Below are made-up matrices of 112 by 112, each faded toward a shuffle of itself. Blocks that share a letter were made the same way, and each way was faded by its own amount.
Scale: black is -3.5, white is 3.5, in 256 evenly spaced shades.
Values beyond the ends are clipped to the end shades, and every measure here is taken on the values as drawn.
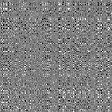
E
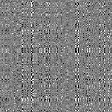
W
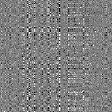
W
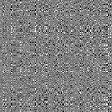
E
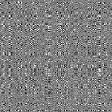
E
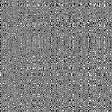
E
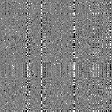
W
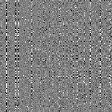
W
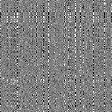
W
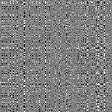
W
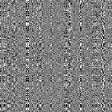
W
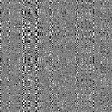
W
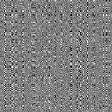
W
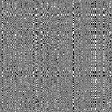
W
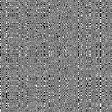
W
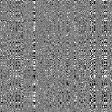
W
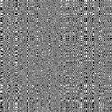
W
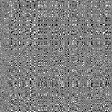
E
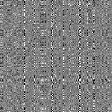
W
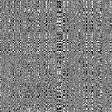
W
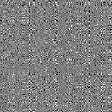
E
